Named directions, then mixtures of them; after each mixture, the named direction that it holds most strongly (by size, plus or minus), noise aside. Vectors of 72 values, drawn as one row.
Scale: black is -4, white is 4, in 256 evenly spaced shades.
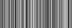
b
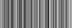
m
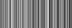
m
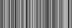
b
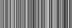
b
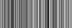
m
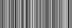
b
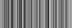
m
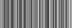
m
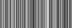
b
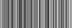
m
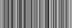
m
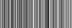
m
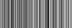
m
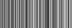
b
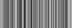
m
